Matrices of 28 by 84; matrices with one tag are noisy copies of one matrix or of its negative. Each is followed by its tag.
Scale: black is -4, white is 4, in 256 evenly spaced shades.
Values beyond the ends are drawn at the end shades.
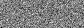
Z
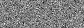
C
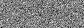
Z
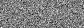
Z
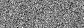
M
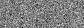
M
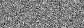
C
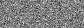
C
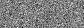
M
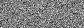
Z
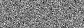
C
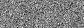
M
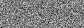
Z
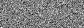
Z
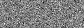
C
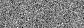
M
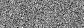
M
